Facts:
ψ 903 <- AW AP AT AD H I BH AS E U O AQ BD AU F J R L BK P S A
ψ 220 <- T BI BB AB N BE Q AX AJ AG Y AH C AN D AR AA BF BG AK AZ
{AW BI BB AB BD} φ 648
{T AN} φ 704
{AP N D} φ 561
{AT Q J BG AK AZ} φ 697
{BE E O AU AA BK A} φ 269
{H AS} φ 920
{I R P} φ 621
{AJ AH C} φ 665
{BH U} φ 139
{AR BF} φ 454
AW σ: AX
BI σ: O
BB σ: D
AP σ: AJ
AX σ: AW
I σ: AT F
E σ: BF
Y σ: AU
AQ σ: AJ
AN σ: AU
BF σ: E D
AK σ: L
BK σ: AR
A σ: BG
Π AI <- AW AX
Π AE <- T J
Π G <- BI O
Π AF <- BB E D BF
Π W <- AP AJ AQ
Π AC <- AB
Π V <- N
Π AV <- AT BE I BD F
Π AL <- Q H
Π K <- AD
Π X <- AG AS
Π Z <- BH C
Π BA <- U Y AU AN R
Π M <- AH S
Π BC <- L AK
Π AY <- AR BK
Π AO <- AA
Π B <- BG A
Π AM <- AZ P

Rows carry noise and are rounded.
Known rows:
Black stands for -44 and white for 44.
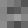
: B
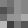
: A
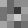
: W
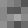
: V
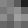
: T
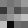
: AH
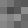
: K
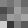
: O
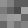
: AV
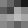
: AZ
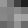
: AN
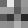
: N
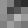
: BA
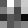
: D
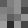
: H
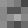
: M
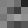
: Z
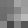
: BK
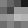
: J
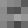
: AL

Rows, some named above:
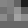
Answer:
T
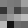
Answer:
AH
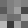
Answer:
AS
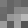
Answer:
AU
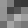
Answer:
BA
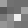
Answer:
AQ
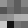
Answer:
C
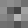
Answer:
AY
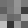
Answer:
AS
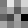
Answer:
AP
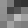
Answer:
BA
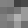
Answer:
Y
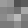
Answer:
F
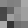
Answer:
E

